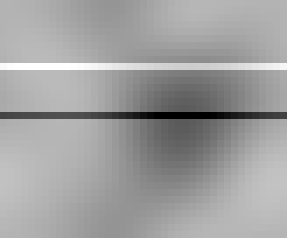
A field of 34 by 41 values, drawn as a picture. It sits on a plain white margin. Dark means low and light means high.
Ninth with the lowest average: centre. Odd lines: rows 10 and 17. Calmest part: bottom left. Histogram: skewed, a long tail of low values.
